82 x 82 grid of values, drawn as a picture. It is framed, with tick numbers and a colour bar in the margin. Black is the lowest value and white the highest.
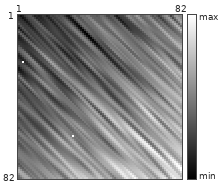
There are two isolated cells, each far higher than the cells round it. Overall the values sit about 50% of the way up the scale. The bottom right is the ninth with the highest average. No row or column stands out. Streaks slant down to the right. Neither half mirrors the other. The field climbs toward the bottom right. The ninth with the lowest average is the top left.
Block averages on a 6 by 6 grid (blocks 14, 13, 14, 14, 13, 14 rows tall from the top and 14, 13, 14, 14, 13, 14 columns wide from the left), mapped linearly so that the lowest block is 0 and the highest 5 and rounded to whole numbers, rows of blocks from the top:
001222 / 111123 / 112223 / 123334 / 223444 / 234445
